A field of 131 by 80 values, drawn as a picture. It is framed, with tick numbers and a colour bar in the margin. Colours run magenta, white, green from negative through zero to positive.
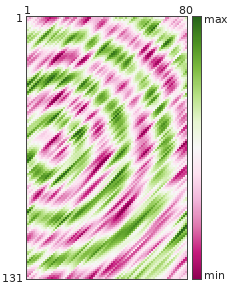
There is no overall slope. Overall the values sit about 50% of the way up the scale. Concentric rings centre on the middle left. The ninth with the highest average is the middle left.
